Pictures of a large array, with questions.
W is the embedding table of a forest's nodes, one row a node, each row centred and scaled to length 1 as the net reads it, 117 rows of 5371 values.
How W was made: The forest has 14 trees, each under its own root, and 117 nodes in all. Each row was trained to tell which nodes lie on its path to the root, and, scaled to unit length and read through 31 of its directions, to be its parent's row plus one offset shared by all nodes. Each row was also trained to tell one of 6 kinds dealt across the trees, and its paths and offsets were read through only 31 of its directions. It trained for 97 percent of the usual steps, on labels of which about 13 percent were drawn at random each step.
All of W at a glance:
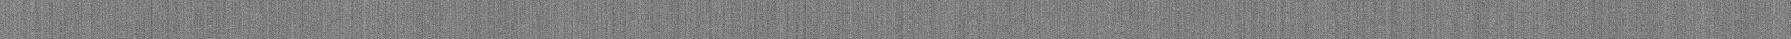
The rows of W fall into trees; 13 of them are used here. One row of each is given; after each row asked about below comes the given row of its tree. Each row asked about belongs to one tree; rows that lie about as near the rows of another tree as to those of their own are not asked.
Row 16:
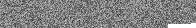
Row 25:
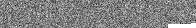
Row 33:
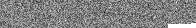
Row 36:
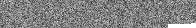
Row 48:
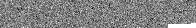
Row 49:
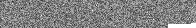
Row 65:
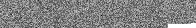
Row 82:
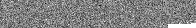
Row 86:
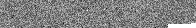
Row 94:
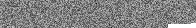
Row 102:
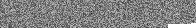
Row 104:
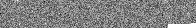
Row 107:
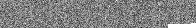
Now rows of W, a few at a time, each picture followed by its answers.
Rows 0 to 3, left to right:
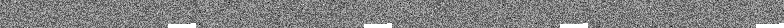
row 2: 65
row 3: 82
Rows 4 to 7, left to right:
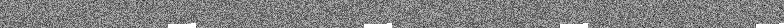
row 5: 49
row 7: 82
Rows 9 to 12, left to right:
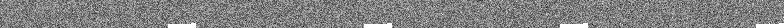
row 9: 86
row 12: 107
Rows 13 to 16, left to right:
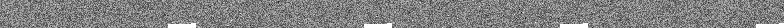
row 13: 33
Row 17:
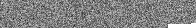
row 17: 82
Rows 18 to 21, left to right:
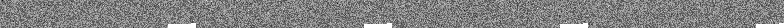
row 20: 82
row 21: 86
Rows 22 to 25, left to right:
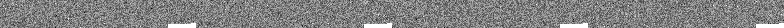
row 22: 102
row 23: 82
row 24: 48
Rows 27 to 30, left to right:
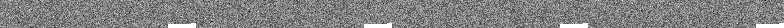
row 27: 102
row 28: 25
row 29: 48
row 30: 82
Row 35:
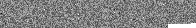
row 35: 48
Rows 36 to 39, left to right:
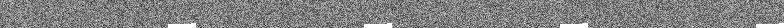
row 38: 102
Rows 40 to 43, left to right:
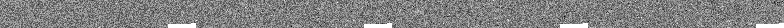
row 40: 107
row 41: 25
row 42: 48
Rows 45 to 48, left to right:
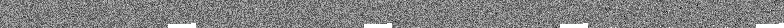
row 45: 16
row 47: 104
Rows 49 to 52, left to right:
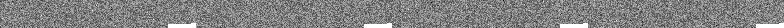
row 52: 25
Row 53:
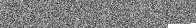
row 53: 48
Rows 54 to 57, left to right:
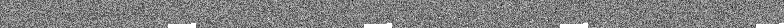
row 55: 48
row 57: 25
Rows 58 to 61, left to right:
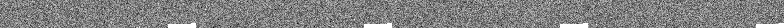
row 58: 107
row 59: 86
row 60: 65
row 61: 102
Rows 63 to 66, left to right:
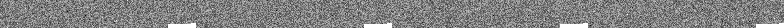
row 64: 102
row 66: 36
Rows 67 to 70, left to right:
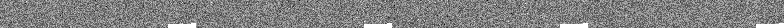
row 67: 102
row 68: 25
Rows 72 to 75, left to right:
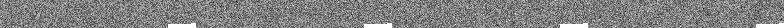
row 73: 33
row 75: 86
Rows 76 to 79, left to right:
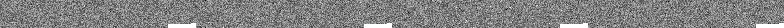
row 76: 25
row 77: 25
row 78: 48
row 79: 25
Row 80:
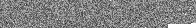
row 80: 82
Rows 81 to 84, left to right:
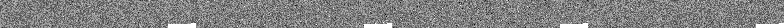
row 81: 65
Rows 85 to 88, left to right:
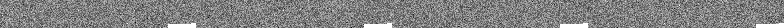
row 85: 16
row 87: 102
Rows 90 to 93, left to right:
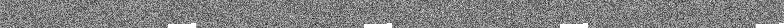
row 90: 86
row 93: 86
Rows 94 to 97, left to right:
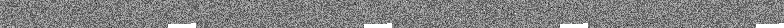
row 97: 104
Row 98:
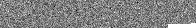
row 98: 48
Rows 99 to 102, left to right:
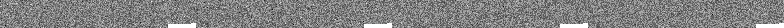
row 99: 82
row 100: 82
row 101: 49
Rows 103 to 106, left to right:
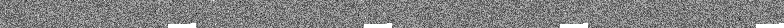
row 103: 102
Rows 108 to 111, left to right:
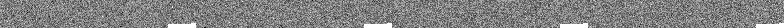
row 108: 86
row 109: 102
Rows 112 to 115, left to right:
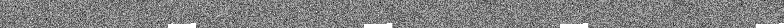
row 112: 94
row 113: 48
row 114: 25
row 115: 36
